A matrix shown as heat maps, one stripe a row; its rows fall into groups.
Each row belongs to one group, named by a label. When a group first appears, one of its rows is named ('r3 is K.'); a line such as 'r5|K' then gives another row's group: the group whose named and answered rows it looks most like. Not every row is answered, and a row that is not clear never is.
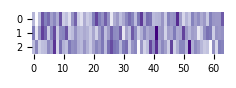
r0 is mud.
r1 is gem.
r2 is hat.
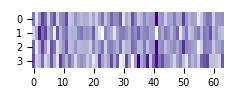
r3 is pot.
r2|gem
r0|gem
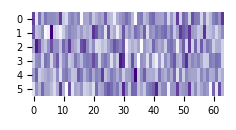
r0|mud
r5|hat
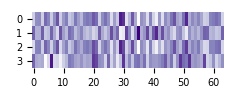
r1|pot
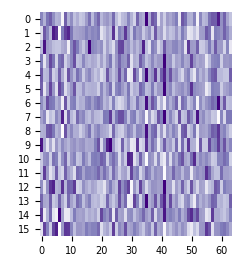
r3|gem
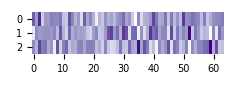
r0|mud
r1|hat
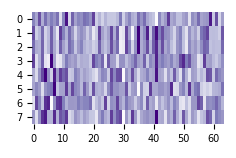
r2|pot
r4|gem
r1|pot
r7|gem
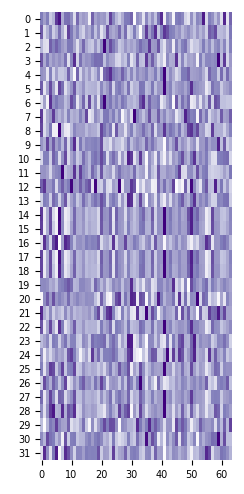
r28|gem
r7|mud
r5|gem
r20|hat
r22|gem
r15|gem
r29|mud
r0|mud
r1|pot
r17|gem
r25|gem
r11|hat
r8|gem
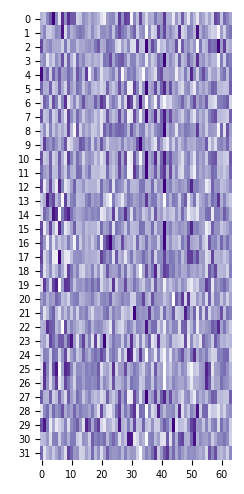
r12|gem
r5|pot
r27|pot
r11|pot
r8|hat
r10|pot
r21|mud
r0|gem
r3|hat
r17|gem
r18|pot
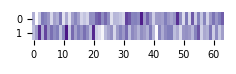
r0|mud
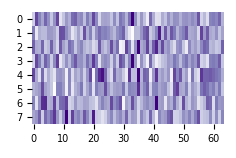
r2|pot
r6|gem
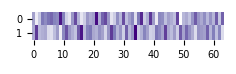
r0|mud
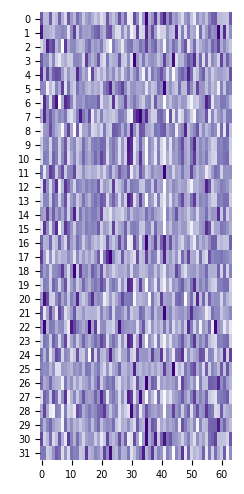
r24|mud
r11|gem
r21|gem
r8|hat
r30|pot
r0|pot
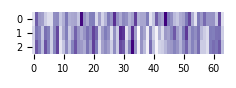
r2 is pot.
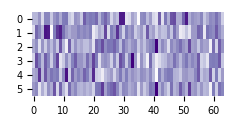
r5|hat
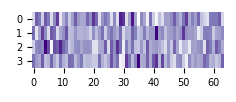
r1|gem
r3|pot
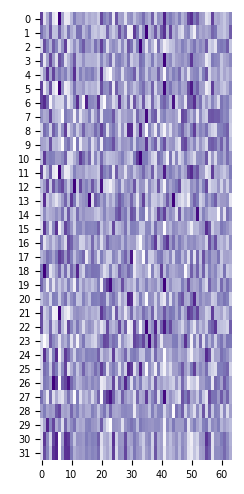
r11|gem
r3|gem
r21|gem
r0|gem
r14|hat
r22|pot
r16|pot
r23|mud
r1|pot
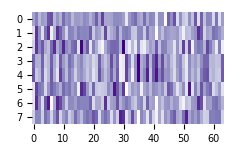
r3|pot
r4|pot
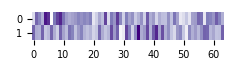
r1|pot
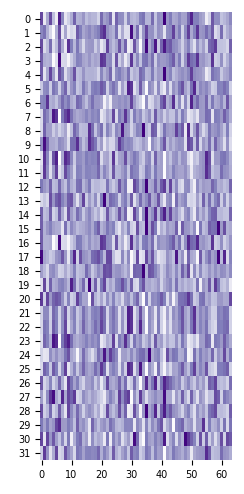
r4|gem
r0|gem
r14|pot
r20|mud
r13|mud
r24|mud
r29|mud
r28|pot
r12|pot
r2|pot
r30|mud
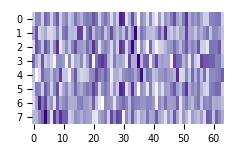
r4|mud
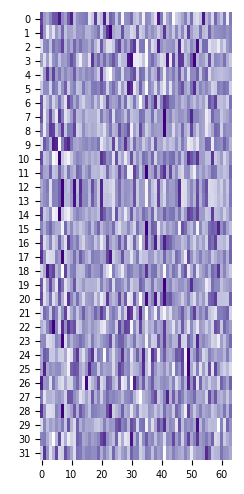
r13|hat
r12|hat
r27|pot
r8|gem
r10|gem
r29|hat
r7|gem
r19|gem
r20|pot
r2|hat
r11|pot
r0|mud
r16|pot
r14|gem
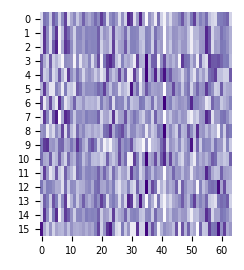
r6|gem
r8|hat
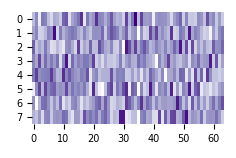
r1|hat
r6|mud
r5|hat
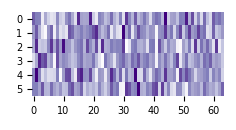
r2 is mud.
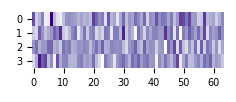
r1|mud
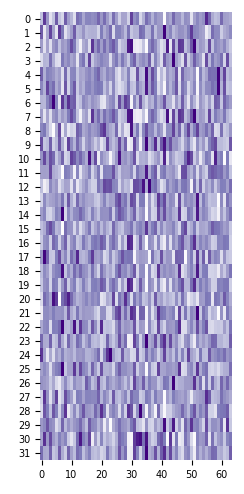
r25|hat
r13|hat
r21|hat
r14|hat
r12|mud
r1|gem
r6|gem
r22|hat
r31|pot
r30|pot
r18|hat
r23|pot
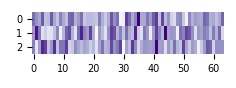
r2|gem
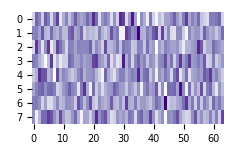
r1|pot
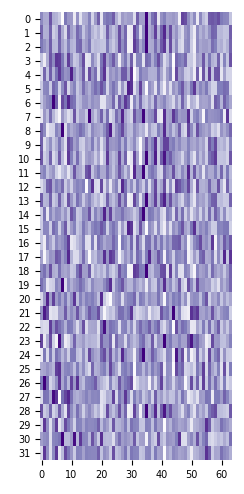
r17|mud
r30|hat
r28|pot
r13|pot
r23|gem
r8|hat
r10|pot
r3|mud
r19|hat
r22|mud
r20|hat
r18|pot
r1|pot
